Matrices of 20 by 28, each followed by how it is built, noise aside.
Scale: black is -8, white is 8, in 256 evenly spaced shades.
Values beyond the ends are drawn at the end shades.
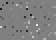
sparse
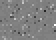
sparse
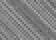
Toeplitz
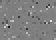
sparse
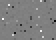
sparse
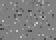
sparse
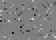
sparse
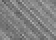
Toeplitz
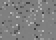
sparse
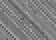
Toeplitz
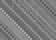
Toeplitz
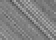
Toeplitz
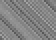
Toeplitz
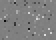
sparse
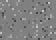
sparse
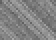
Toeplitz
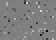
sparse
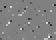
sparse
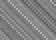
Toeplitz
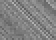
Toeplitz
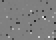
sparse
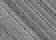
Toeplitz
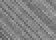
Toeplitz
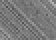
Toeplitz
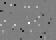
sparse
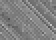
Toeplitz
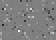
sparse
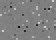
sparse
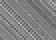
Toeplitz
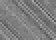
Toeplitz
